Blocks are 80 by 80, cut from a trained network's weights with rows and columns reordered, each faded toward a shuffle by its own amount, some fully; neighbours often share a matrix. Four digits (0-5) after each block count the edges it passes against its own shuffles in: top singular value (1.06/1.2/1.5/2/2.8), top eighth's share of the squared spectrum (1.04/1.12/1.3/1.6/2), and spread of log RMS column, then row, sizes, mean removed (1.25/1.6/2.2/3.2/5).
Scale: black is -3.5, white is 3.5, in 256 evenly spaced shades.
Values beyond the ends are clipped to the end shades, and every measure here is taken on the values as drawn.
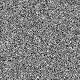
0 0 0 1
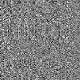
3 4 2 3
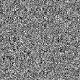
3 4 2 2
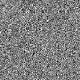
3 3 2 2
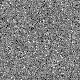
0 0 0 0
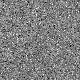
0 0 0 0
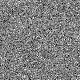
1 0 0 0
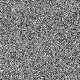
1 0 0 0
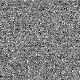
1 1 0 0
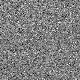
0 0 0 1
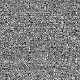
2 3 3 1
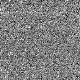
2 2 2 0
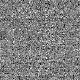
2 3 2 1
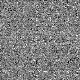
2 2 2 0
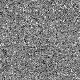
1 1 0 0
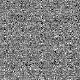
2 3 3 1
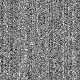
3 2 0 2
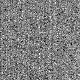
2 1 0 0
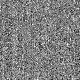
2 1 0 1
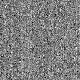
2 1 0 0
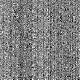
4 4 1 2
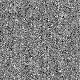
1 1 0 0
